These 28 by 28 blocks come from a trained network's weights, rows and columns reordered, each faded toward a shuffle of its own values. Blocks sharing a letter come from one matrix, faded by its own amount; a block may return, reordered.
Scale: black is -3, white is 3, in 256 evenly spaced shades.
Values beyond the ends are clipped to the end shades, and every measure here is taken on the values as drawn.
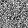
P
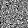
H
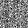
P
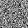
H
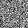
P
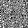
H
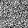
P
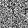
P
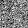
P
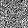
P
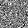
H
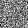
P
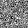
H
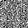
P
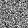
P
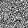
H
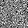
H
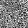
H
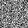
P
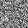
H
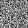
P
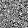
H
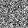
P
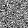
H
